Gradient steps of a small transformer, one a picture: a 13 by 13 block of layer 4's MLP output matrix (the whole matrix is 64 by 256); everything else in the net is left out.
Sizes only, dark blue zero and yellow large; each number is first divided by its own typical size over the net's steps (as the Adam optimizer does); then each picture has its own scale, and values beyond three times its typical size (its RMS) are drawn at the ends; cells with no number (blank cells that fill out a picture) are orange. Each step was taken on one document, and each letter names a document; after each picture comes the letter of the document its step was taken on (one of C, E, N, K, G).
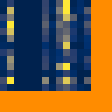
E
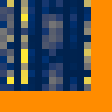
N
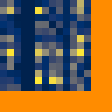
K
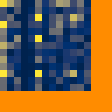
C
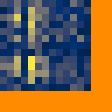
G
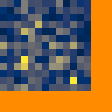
G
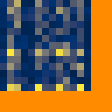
K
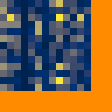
C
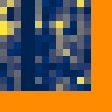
C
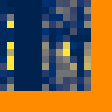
E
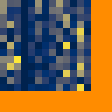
C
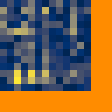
G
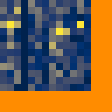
C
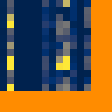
E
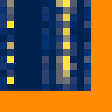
E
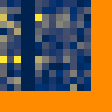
C
